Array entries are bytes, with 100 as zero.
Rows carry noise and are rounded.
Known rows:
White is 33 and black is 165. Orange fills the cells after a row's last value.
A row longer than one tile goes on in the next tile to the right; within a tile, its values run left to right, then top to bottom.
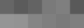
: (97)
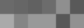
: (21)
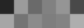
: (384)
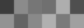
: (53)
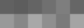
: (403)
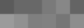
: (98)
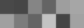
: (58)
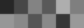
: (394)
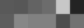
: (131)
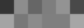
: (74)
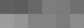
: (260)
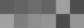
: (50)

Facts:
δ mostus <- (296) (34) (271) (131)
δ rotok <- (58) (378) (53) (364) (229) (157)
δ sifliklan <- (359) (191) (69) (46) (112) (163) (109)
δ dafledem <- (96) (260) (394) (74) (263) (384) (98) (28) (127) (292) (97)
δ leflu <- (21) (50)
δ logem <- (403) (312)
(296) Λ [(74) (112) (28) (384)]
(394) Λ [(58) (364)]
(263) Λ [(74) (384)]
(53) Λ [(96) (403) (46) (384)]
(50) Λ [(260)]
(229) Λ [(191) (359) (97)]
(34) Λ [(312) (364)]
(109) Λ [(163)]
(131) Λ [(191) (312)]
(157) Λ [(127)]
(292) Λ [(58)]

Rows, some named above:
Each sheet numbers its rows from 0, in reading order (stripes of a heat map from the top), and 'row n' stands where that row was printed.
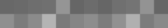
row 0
(378)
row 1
(378)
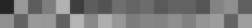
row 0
(296)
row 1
(359)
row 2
(271)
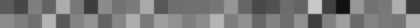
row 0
(364)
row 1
(53)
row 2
(378)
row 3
(34)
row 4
(263)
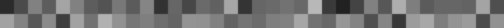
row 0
(292)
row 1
(191)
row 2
(312)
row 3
(229)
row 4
(394)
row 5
(50)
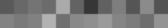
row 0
(157)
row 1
(109)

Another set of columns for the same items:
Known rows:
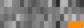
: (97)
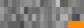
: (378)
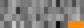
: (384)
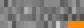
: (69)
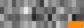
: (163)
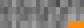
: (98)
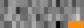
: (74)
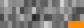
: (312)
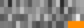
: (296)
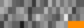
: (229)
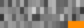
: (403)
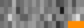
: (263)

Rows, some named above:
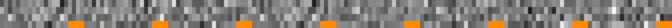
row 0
(53)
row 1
(296)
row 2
(34)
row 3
(53)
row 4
(271)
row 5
(131)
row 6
(157)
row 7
(109)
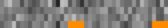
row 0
(97)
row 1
(21)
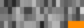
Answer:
(50)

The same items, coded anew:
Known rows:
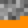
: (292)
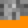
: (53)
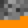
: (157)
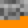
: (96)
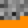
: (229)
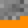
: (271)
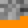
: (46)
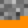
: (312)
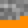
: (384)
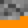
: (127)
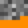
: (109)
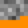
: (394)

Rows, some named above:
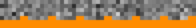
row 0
(229)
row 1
(21)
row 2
(34)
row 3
(131)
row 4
(50)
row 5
(378)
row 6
(403)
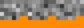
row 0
(263)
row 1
(296)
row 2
(97)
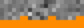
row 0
(378)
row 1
(296)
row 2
(271)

